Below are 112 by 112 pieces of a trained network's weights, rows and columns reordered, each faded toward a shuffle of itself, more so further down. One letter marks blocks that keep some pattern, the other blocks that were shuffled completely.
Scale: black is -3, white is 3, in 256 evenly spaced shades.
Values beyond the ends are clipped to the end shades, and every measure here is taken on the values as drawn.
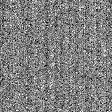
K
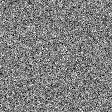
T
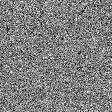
T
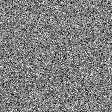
T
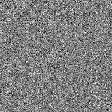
K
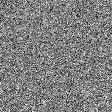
K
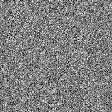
K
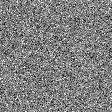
T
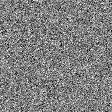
T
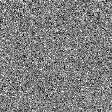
K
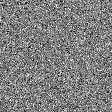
T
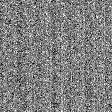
K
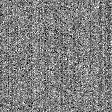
K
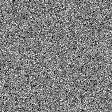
T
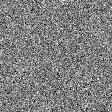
T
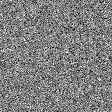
T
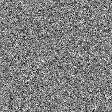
K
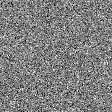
T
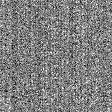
K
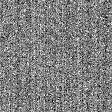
K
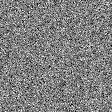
T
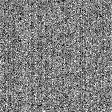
K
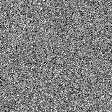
T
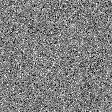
T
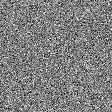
T
